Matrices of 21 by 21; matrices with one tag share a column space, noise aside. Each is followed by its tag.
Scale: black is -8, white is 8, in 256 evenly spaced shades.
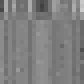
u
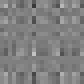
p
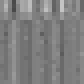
u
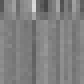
u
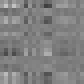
p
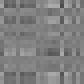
p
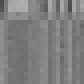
u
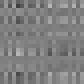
p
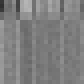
u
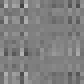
p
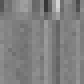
u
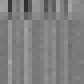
u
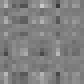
p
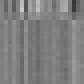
u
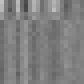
u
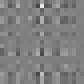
p
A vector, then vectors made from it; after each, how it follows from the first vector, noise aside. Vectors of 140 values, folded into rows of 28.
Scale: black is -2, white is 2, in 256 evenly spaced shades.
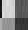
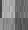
shrunk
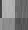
shrunk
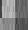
shrunk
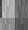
shrunk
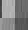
shrunk
